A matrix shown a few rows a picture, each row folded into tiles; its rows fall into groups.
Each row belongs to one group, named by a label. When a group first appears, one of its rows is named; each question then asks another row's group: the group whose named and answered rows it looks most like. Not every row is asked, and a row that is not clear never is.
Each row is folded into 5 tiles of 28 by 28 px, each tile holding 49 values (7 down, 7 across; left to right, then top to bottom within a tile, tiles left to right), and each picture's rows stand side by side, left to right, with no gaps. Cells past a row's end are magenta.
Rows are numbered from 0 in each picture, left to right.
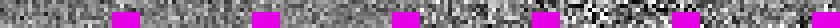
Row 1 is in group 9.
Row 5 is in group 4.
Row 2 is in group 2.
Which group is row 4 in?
2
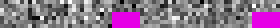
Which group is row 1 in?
9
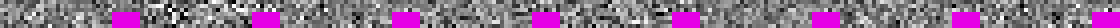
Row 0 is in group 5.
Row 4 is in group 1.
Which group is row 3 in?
1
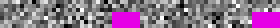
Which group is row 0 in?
9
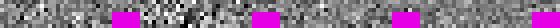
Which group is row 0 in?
5
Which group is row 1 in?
5
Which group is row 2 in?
5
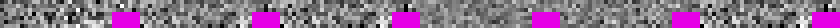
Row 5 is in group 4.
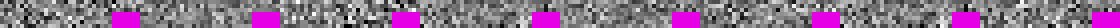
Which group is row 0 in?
1
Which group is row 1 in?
5
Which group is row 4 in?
2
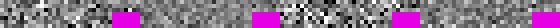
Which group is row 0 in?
5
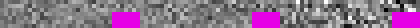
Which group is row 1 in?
2
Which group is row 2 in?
9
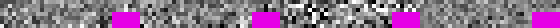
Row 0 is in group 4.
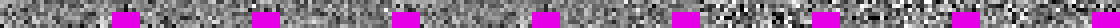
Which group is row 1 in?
1
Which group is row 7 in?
2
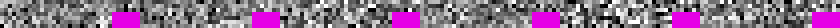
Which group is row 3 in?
2
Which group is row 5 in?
9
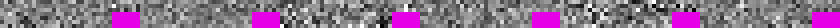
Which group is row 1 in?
2
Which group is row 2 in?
4
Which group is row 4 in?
2
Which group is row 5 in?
5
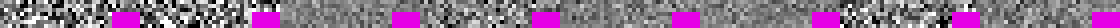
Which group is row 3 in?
1
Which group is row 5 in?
2
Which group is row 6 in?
4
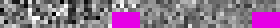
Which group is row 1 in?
5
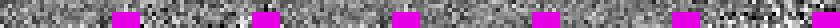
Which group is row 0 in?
4
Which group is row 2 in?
4
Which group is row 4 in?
5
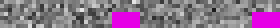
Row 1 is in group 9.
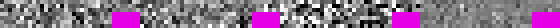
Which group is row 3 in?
5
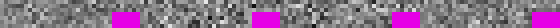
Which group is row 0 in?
2
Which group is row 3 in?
1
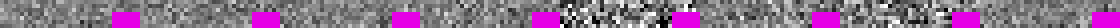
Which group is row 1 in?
2
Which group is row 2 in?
4
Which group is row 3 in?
5
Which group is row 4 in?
4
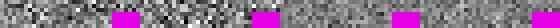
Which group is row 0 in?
2
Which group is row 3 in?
5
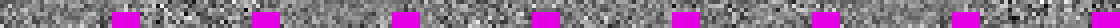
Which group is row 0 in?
4
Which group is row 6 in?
4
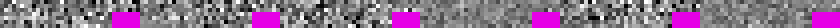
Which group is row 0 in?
5
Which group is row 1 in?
9
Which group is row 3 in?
5
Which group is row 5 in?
1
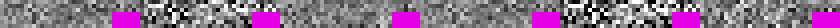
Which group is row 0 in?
2
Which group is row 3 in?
2
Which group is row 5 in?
5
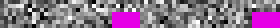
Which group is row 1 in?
1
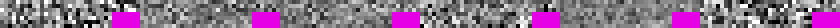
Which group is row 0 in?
9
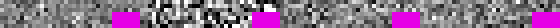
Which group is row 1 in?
9
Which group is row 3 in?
9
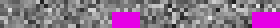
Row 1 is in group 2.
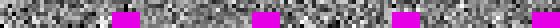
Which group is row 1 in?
2
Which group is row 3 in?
5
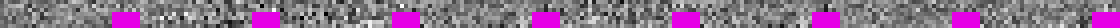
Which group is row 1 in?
9
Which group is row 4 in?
9
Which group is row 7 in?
4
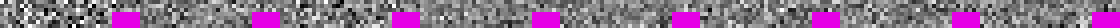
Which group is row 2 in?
9
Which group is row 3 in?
9
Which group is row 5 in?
5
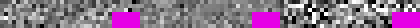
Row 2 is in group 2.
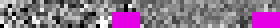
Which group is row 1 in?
4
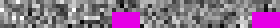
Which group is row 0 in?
9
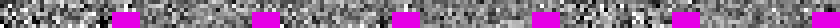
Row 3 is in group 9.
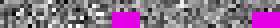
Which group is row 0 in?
1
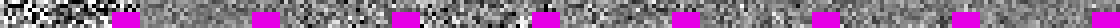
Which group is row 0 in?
2
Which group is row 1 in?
2
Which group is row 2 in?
1
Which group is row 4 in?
2
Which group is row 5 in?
5
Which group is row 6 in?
4
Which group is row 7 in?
1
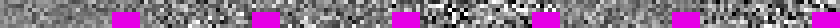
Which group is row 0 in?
2
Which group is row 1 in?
1
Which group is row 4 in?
5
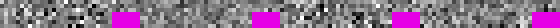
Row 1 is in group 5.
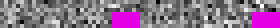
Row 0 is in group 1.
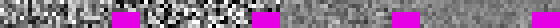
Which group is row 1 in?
1
